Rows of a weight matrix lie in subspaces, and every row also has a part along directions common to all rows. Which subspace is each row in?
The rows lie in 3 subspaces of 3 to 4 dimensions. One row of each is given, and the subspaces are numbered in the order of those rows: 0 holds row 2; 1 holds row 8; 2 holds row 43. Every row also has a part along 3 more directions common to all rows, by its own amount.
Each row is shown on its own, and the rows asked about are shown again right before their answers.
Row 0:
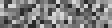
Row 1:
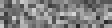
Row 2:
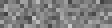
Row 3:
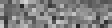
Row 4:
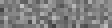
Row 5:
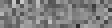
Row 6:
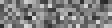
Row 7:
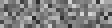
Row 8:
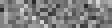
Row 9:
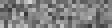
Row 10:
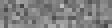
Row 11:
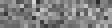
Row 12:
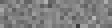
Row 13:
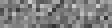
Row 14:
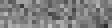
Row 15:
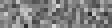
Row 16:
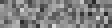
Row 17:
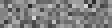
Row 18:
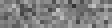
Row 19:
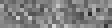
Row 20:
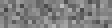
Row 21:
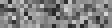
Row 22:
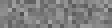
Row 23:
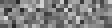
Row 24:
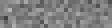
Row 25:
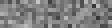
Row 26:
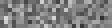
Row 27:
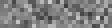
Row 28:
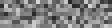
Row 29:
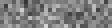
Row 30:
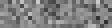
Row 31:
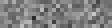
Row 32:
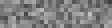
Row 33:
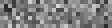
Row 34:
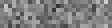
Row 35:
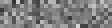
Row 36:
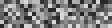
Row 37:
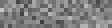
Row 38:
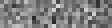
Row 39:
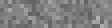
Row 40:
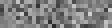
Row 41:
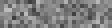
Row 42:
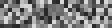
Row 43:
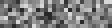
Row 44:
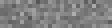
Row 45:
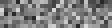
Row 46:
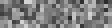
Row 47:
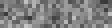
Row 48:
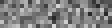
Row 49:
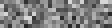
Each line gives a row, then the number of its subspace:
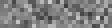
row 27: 2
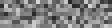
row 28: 0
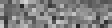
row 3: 1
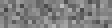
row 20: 1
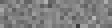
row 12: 0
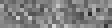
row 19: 2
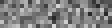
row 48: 0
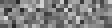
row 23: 2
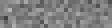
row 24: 2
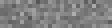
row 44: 1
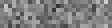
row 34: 2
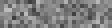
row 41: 1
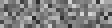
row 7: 0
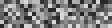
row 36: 0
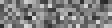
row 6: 0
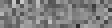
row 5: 1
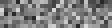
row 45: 2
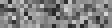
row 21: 1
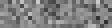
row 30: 1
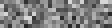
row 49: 0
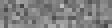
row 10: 1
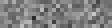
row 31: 0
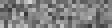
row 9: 1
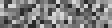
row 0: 0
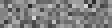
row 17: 0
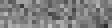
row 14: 1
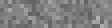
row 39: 1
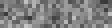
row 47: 0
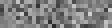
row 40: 2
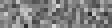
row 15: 0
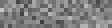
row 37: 1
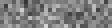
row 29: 2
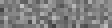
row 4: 1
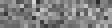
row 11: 1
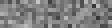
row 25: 1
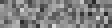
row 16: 0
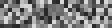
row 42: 2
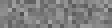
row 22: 2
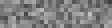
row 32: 2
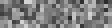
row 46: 0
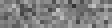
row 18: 0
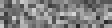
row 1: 1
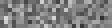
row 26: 2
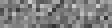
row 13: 2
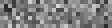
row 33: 2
